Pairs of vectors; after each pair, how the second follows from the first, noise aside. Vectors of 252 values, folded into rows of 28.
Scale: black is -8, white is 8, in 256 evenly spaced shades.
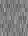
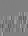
partly zeroed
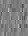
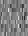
scaled up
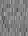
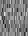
scaled up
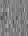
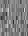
scaled up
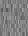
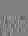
partly zeroed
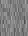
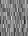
scaled up
